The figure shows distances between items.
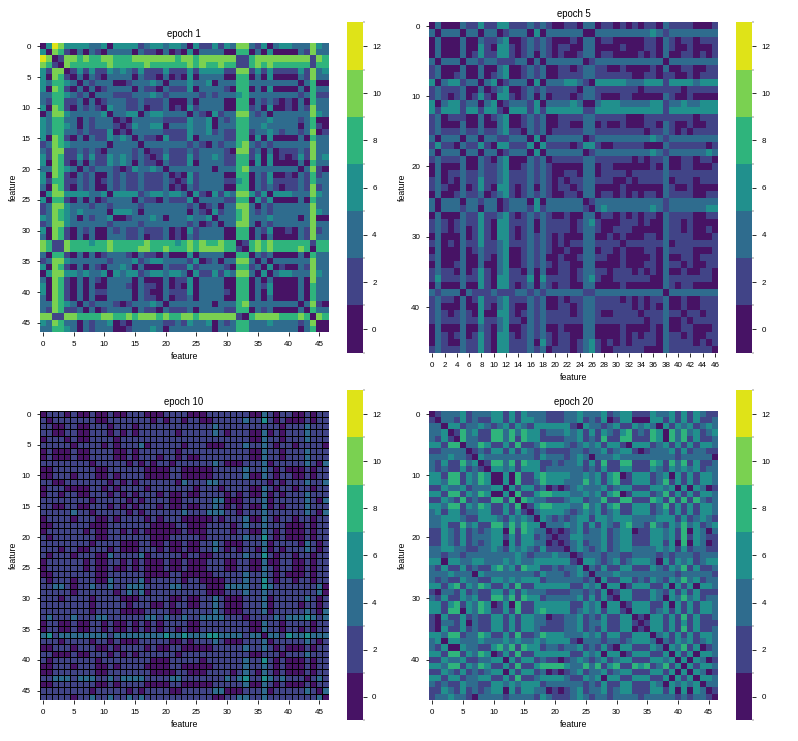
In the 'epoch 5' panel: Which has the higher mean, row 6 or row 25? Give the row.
25
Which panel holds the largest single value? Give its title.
epoch 1
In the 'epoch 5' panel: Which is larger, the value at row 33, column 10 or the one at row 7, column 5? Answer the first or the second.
the second
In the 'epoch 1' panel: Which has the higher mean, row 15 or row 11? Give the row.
11
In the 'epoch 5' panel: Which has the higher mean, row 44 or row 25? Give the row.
25
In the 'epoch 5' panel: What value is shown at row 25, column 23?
4
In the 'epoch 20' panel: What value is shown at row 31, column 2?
2
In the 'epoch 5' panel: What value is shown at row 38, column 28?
4
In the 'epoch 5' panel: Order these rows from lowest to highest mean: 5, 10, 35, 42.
10, 35, 42, 5
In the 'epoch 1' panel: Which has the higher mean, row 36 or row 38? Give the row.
36
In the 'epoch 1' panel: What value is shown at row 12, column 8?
2
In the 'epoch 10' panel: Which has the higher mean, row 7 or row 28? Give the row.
28
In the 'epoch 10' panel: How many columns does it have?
47
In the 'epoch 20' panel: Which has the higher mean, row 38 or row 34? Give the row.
38
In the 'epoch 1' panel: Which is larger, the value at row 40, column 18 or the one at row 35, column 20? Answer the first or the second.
the second
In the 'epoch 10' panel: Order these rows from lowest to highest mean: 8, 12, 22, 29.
22, 12, 8, 29
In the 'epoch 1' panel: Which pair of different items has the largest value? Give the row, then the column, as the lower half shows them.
2, 0
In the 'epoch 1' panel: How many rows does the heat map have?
47
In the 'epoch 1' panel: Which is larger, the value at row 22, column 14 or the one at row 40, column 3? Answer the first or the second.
the second
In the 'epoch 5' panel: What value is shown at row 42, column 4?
2
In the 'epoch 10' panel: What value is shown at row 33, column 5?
4
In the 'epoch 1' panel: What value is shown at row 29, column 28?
4
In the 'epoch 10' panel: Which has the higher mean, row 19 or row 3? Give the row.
3
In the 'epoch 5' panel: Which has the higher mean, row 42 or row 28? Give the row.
42
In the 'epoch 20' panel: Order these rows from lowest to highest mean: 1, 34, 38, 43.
1, 34, 38, 43
